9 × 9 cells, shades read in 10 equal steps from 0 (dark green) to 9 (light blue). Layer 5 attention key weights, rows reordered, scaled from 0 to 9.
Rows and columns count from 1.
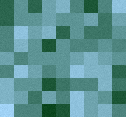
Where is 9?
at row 9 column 1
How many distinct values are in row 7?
5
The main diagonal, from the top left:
2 5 6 1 5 8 4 5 4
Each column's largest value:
9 8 6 7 7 8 7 7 8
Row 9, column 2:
4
